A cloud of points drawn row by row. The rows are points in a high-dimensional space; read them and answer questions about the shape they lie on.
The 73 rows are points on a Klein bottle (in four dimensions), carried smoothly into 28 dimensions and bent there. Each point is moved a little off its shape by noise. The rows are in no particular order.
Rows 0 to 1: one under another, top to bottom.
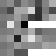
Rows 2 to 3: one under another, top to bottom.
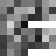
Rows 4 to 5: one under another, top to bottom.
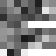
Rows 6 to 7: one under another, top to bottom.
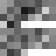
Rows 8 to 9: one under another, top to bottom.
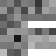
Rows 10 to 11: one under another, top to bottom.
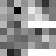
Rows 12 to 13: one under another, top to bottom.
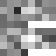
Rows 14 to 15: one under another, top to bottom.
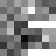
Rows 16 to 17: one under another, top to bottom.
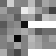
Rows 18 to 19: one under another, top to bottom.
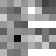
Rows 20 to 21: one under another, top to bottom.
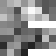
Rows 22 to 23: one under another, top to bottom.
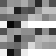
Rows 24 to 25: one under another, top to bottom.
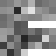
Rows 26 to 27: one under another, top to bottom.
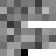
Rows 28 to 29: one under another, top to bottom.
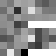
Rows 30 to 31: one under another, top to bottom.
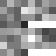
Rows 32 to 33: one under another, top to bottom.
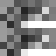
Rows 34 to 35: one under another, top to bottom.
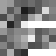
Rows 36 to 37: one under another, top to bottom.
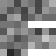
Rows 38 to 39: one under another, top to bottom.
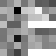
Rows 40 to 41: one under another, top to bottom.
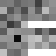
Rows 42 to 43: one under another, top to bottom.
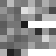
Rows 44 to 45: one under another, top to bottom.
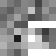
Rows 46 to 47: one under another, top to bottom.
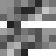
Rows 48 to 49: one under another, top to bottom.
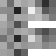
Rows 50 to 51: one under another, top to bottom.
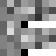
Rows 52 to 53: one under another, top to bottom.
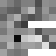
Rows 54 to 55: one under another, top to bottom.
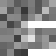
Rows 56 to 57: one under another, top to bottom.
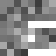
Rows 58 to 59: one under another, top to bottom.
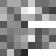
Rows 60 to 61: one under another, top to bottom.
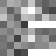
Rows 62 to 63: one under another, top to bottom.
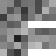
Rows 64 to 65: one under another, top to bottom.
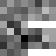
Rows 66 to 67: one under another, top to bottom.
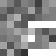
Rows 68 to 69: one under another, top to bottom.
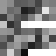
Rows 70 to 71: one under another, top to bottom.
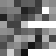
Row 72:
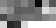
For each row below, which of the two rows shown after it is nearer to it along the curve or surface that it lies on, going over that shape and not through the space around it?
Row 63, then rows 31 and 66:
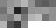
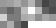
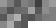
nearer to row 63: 31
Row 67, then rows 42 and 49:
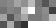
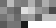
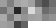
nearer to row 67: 49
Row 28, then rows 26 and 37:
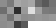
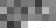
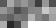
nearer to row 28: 37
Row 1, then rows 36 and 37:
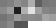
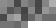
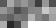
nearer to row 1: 37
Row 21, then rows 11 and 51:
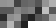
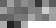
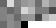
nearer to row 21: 51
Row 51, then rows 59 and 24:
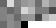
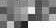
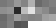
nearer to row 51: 24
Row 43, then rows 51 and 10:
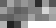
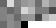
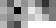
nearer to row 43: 10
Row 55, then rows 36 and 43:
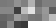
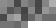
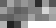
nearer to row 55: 36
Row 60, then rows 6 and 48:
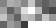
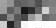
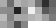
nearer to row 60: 48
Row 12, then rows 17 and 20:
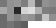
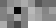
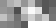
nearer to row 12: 17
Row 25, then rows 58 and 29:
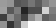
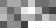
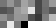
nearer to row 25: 29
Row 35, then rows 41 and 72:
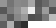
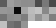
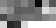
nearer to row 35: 41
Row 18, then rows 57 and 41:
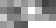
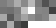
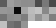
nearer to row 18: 57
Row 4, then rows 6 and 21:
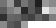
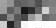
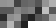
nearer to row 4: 6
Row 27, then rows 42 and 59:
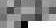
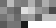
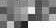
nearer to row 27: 42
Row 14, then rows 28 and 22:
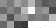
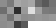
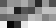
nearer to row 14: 28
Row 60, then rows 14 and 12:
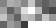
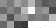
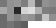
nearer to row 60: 14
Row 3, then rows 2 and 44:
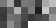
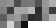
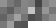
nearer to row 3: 2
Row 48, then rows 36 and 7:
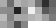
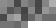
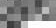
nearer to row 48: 7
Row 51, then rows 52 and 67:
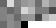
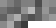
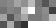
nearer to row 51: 52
